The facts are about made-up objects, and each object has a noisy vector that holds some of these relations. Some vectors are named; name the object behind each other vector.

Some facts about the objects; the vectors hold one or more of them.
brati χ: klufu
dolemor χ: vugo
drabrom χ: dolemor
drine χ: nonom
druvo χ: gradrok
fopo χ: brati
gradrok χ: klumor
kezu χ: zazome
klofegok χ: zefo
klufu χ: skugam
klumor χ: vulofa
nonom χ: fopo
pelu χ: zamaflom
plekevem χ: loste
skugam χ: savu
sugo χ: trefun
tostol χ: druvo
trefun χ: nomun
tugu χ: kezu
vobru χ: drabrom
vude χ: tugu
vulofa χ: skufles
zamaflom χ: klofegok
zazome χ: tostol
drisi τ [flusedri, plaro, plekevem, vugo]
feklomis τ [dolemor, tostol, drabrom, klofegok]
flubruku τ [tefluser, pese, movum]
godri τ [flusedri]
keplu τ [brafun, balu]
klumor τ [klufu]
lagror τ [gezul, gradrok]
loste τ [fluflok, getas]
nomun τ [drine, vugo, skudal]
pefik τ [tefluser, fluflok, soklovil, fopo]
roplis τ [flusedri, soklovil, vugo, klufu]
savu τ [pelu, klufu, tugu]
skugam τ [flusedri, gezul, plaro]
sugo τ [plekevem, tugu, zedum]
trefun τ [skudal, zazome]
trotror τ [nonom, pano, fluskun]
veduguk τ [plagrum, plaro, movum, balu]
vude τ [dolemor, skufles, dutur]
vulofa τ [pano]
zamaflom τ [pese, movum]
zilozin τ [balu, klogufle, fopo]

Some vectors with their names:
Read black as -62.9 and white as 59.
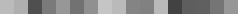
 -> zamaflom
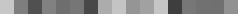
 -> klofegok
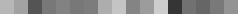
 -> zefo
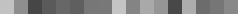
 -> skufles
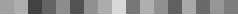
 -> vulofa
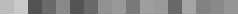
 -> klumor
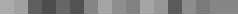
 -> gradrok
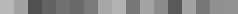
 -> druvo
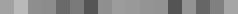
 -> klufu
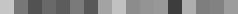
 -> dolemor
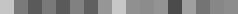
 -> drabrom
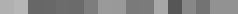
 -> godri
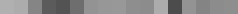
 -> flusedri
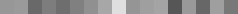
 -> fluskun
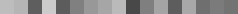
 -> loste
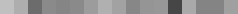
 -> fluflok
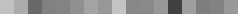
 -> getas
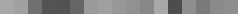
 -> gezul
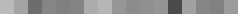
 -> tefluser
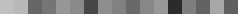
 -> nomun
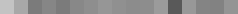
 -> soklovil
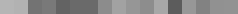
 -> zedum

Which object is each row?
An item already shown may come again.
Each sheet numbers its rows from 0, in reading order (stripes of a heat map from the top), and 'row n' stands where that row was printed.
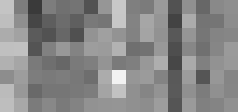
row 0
feklomis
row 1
skufles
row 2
gradrok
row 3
pefik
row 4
vugo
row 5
nonom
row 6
vobru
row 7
soklovil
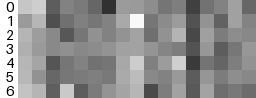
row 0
sugo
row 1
trotror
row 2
skudal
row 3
fopo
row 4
zefo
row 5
vobru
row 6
loste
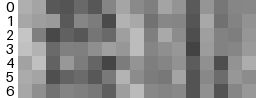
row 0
gradrok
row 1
drine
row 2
tostol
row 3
getas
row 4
savu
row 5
lagror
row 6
brati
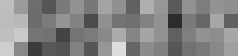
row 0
zazome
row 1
nomun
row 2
tugu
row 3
vude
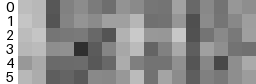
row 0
roplis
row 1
pefik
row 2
pelu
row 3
plekevem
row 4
skugam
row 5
kezu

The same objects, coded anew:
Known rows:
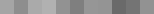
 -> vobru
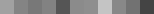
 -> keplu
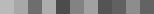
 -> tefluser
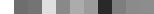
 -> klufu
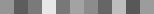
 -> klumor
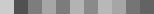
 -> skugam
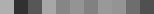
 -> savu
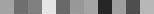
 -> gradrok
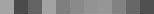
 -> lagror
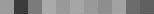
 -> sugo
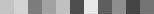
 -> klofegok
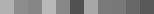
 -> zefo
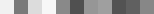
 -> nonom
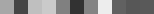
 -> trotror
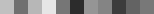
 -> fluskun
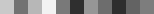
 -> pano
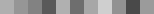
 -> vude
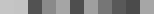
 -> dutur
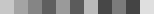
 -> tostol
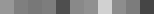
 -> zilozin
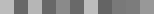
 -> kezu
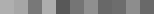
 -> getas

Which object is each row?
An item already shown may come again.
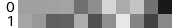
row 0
zamaflom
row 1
feklomis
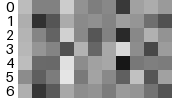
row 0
drine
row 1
savu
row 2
skudal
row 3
vude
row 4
plekevem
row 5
klumor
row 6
savu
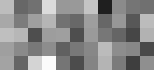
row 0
pelu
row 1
druvo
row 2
skufles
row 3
loste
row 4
vulofa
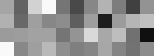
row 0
vulofa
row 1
zazome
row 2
zamaflom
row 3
brati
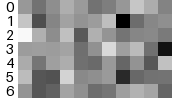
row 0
trefun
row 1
tugu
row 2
fopo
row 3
zamaflom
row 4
druvo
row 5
zedum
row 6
nomun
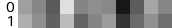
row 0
vugo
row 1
soklovil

